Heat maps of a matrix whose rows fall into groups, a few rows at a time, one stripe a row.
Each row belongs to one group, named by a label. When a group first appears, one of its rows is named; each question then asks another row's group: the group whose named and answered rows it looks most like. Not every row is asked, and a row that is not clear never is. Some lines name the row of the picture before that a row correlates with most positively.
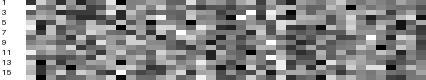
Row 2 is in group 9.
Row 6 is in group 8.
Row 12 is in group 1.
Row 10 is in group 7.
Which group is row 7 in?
8
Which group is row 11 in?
9
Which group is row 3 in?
1
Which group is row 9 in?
1
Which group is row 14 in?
1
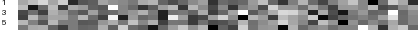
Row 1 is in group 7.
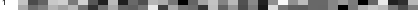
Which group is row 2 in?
9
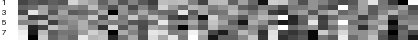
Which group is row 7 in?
8
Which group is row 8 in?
8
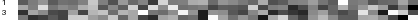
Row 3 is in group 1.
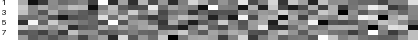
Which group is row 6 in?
7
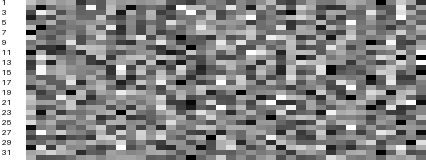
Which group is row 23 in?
8
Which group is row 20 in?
9
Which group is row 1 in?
7
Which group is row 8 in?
1
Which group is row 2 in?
8
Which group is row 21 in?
7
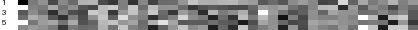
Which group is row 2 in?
9
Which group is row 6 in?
1
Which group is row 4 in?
1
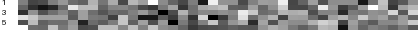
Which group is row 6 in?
9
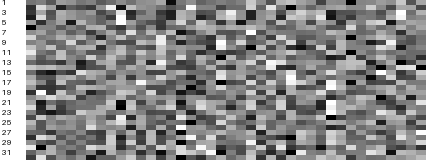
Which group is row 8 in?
9
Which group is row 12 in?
8
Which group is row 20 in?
7
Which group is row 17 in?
9
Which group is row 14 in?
7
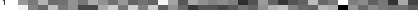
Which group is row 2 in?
9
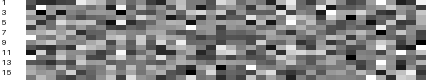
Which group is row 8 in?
9
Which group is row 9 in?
8
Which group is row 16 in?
1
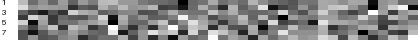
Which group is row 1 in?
7
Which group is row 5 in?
8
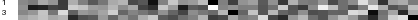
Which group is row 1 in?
1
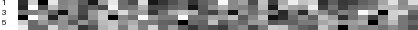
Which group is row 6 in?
9
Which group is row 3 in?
1
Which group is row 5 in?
7
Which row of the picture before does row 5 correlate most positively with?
3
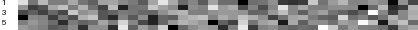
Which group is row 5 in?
1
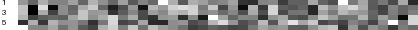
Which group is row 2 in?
8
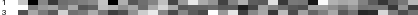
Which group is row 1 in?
8
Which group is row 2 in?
9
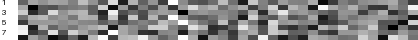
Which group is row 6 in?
8
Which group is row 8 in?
1
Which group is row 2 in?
8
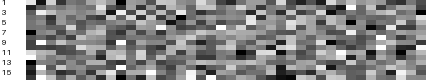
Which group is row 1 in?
8
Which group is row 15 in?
1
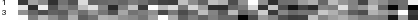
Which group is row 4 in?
9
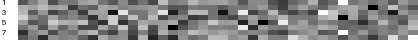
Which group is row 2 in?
7
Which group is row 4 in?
9
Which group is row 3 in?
8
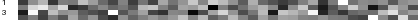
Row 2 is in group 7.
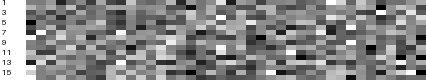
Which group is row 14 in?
9
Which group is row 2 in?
7
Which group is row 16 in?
9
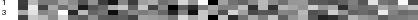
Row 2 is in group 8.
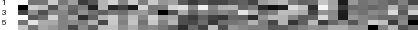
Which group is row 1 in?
9
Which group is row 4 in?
9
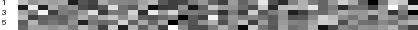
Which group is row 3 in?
8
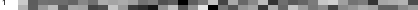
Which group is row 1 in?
7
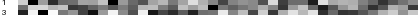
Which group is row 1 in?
8
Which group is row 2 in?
7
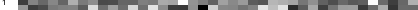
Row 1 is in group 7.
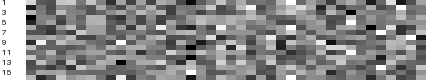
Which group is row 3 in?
9
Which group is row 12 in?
7
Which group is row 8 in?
7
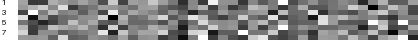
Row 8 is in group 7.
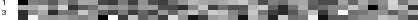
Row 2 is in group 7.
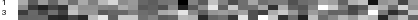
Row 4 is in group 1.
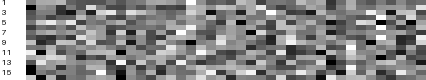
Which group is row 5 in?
7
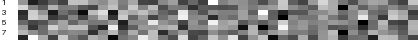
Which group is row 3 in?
1
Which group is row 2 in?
9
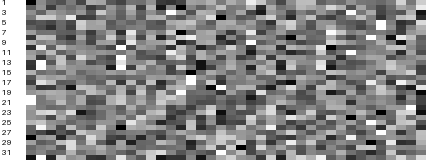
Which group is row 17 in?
1
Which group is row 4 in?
7
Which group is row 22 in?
7
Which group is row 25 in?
1
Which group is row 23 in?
7
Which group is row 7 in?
8
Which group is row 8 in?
1
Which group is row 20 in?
9
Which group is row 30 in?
7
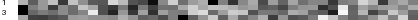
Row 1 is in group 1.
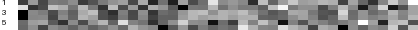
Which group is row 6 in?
9
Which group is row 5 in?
1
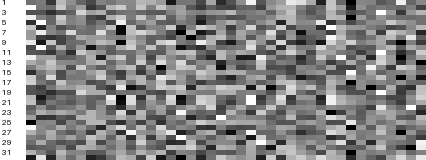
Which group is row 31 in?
9
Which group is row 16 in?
8
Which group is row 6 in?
8
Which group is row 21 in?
8
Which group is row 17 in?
9
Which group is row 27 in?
8
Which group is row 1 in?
9
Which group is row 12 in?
9
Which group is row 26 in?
9
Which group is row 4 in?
9
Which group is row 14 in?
1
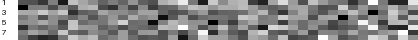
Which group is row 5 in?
1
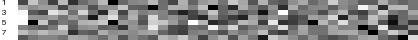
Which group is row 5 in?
8
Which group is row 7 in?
7
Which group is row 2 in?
1
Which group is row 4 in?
9
